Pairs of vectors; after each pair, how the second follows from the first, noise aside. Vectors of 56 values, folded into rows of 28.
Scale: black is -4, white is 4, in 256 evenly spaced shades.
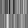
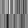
negated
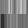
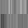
shrunk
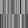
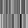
negated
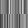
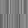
shrunk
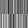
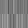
shrunk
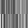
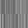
shrunk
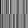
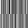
negated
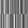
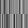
negated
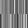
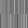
shrunk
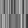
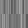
shrunk
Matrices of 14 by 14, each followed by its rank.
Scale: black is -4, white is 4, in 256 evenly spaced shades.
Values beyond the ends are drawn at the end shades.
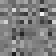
three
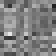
two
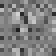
three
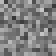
full rank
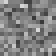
full rank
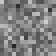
full rank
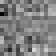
three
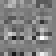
two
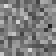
full rank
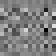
two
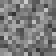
full rank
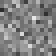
full rank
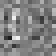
three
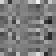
two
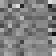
three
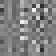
three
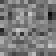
three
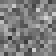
full rank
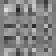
two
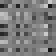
two
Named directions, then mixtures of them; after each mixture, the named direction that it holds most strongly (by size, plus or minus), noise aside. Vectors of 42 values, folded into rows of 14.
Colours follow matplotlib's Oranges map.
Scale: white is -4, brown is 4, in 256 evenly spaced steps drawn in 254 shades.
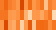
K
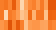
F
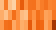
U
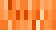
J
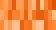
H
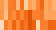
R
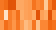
F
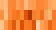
R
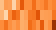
U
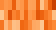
H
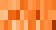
U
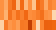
R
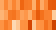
H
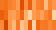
K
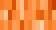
H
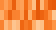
H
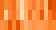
F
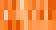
F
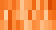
F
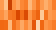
J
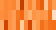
K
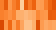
R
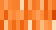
K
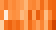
F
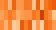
H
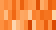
H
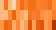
U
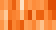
F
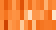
K
